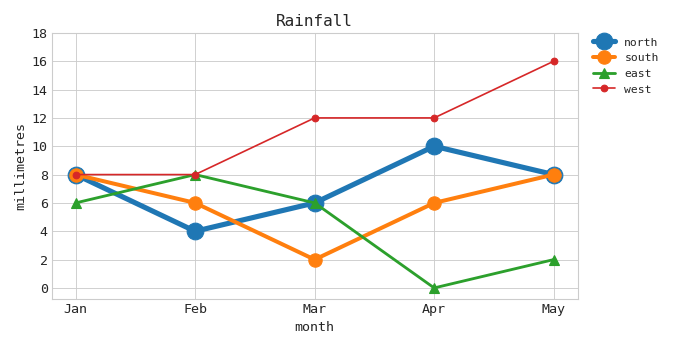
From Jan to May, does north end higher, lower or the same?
the same
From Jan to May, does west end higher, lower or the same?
higher
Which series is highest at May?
west
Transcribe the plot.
Title: Rainfall
x-axis: month, ticks Jan Feb Mar Apr May
y-axis: millimetres, ticks 0 2 4 6 8 10 12 14 16 18
Legend: north, south, east, west
Values:
north: 8 4 6 10 8
south: 8 6 2 6 8
east: 6 8 6 0 2
west: 8 8 12 12 16
